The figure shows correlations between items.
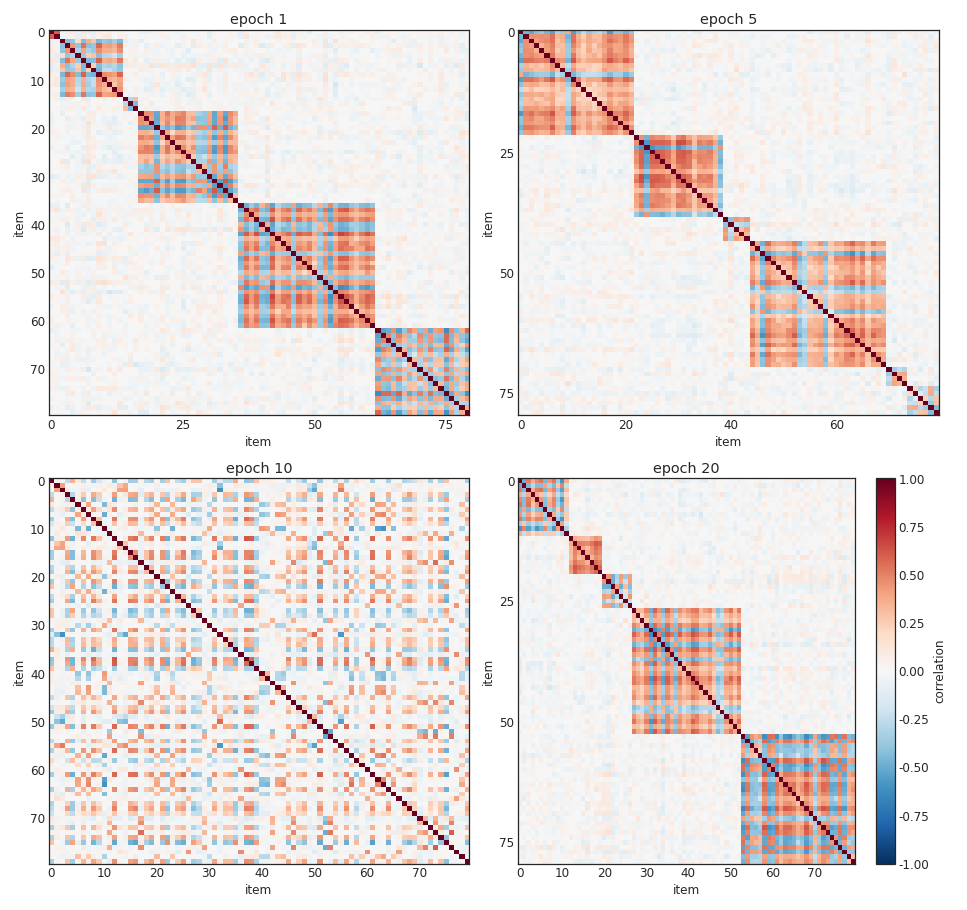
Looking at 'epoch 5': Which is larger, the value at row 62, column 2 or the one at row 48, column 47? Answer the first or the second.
the second
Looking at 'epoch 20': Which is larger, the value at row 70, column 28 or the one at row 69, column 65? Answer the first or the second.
the second
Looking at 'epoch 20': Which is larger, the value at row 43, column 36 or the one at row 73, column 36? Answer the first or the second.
the first
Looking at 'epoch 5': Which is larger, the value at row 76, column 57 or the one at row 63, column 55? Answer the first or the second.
the second
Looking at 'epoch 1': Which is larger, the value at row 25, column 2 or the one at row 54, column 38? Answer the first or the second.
the second
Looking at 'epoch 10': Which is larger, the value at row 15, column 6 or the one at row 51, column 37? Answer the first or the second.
the second
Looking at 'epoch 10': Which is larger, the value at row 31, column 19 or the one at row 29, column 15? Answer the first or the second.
the first
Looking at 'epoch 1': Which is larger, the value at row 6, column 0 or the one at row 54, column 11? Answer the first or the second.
the first
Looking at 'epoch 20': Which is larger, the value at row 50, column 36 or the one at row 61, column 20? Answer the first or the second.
the first
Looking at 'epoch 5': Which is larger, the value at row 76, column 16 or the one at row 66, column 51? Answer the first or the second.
the second
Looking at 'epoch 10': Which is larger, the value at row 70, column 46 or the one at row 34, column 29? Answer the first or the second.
the first
